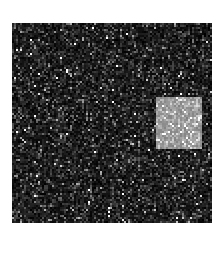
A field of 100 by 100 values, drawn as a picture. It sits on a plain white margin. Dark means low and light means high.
Histogram: skewed, a long tail of high values. Odd patch: higher, in the middle right. Ninth with the highest average: middle right. Average level on the scale: 20%.
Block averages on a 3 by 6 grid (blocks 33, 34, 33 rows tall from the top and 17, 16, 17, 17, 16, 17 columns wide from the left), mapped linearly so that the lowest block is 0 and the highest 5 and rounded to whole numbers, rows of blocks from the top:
000000 | 000055 | 000000
